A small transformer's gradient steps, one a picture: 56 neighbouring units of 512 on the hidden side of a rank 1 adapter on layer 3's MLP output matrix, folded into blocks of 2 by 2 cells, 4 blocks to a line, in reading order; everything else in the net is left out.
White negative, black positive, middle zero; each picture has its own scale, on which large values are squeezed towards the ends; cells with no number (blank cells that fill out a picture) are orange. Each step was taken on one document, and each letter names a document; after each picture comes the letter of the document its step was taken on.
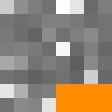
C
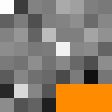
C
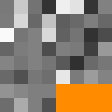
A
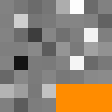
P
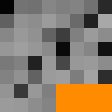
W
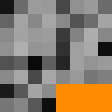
W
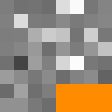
P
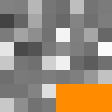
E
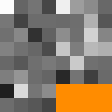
C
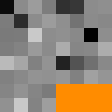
P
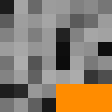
W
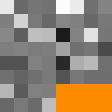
P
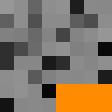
E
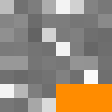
C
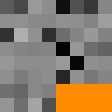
A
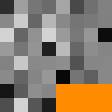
A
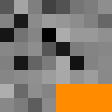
A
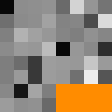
W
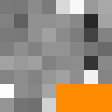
P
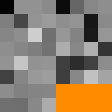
P
